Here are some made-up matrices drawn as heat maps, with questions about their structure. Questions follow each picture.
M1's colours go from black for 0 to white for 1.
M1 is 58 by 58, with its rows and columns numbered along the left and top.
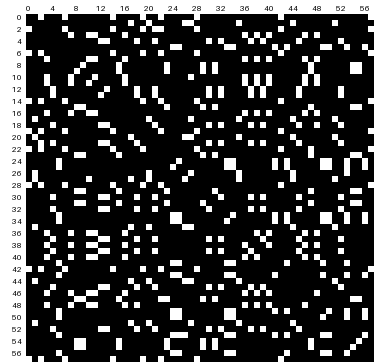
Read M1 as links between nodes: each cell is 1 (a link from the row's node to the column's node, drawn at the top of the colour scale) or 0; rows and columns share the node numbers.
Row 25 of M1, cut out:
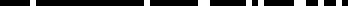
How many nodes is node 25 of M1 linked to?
10
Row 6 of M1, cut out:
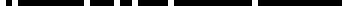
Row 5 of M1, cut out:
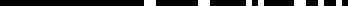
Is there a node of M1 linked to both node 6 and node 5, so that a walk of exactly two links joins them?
no
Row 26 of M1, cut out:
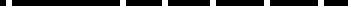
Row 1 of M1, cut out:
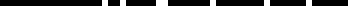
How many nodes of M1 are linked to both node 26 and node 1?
4
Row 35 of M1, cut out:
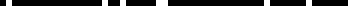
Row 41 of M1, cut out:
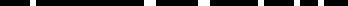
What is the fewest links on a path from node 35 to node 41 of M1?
3
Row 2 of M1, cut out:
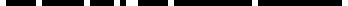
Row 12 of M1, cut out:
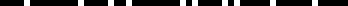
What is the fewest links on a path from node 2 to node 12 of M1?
2
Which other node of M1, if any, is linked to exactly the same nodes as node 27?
none
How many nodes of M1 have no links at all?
0
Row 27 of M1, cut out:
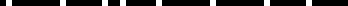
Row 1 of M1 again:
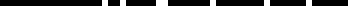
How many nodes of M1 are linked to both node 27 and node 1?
6
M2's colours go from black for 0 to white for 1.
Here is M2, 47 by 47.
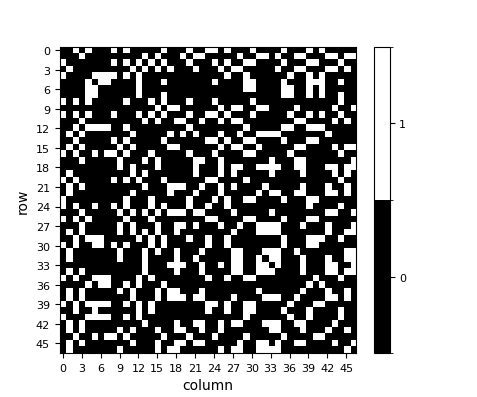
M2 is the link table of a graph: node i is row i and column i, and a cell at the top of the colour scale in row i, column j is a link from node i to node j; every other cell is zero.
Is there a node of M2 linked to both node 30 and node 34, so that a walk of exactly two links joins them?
no
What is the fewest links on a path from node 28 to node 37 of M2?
2
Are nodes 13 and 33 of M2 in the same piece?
yes
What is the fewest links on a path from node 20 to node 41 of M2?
2
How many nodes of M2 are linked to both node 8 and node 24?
7
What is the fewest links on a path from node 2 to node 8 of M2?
1
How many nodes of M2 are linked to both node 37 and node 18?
7
